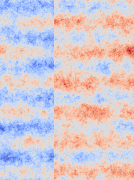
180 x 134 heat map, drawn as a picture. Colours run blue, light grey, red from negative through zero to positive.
Histogram: bell-shaped. Stripes: horizontal, repeating 6 times. Ninth with the lowest average: bottom left. Seam: vertical, 40% of the way across, the right part higher. Lone odd cells: none.
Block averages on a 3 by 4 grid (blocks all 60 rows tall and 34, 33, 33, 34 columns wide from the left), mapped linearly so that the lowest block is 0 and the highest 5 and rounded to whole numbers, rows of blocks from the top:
1 2 4 5 / 2 2 5 4 / 0 2 4 4
